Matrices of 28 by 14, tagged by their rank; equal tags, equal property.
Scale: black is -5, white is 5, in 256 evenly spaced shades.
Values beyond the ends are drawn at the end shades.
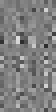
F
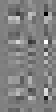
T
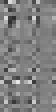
T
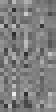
F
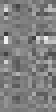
F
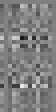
T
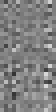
F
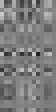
T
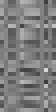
T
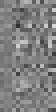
F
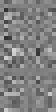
F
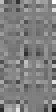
T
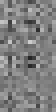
F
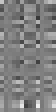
T
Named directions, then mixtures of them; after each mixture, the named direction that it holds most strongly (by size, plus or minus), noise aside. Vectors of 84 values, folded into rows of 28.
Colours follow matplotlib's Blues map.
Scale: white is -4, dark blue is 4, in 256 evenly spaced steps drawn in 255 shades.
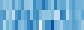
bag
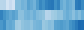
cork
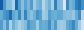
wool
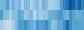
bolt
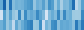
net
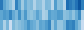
wool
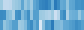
bag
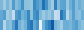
bag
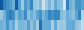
wool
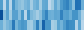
net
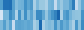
net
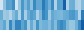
wool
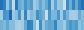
wool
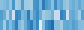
bag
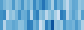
bag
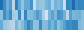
wool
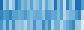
wool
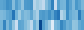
bag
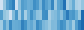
wool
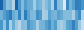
wool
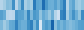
bag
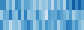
wool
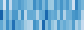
net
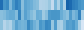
wool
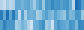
cork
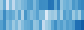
cork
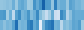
bag
